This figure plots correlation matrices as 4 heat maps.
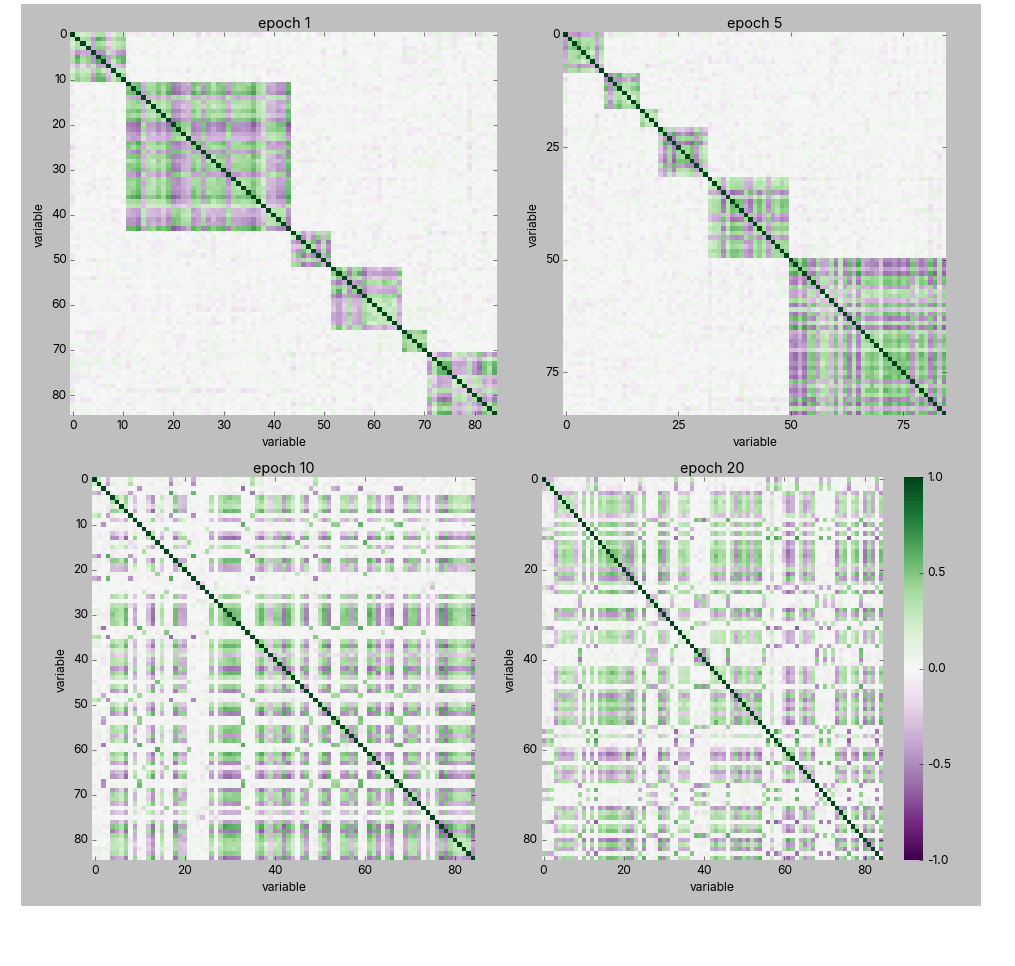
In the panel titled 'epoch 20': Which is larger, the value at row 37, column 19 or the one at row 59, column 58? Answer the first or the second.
the second
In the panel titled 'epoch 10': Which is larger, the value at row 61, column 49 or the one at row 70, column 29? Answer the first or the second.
the second
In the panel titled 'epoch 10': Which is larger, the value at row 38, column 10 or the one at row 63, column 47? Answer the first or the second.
the second
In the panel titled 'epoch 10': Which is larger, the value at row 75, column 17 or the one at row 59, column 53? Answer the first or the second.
the second
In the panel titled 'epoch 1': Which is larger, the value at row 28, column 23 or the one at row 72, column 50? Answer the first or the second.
the second
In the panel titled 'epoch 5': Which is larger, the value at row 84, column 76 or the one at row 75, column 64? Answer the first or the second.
the first
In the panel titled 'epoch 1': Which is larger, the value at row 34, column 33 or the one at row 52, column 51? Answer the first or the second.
the first
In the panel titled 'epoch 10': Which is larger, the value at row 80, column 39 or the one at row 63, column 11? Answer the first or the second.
the second
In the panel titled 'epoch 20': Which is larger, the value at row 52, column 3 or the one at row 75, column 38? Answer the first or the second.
the first
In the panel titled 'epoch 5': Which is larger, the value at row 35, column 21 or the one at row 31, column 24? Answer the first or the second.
the first
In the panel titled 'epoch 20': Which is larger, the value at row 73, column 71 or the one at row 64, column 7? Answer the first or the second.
the second
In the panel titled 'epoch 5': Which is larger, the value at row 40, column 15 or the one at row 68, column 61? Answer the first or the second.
the first
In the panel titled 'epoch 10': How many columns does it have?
85
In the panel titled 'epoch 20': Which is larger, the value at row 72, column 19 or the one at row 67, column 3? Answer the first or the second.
the first
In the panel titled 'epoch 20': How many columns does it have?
85
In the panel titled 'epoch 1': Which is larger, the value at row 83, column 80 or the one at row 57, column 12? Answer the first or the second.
the second
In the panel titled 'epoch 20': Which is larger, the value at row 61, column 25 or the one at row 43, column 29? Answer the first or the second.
the second
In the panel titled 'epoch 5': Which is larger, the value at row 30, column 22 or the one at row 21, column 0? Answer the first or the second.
the second
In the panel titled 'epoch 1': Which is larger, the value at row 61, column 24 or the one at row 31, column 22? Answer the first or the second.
the second
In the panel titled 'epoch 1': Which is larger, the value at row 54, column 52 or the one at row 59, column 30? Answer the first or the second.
the first
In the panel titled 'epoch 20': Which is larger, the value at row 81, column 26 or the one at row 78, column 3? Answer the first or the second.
the first
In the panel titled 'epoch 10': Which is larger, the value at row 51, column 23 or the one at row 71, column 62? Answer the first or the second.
the second
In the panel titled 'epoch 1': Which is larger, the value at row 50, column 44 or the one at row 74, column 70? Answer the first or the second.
the second
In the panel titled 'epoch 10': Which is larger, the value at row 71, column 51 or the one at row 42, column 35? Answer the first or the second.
the first
